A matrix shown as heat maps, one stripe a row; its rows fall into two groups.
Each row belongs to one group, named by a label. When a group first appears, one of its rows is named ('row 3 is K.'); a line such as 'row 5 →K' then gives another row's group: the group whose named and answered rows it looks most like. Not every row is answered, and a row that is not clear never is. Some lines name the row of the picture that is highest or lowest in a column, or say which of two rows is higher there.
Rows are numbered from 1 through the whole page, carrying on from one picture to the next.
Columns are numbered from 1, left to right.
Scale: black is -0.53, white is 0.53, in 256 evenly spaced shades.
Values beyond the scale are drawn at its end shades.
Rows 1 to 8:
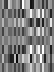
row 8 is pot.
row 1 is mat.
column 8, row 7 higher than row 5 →Yes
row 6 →pot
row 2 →pot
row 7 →mat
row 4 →pot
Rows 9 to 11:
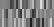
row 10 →mat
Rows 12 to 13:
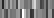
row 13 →mat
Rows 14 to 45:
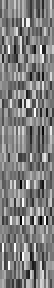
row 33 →pot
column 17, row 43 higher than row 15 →No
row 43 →mat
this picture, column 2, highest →41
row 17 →mat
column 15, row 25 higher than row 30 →Yes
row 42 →mat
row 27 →pot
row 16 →mat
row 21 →mat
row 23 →pot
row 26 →mat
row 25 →mat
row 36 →mat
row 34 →mat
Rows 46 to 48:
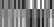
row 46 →pot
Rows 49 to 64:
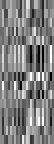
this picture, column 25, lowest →58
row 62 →pot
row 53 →pot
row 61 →pot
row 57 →pot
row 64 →mat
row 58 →mat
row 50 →mat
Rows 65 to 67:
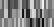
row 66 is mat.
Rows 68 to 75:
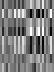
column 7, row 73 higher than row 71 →Yes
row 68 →pot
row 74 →pot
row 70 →pot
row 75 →mat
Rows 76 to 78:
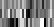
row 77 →mat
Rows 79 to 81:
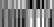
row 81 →pot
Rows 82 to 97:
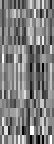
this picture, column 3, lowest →92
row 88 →mat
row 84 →pot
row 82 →pot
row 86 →pot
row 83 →mat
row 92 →mat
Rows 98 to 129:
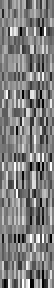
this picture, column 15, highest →129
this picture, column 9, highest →119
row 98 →mat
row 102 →pot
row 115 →pot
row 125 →mat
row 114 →mat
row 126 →pot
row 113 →mat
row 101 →mat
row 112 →mat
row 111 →mat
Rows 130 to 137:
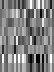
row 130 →pot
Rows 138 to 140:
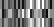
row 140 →pot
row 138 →pot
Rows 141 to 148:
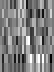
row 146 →mat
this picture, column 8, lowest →147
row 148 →pot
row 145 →mat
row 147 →pot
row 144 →mat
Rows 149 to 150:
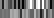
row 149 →pot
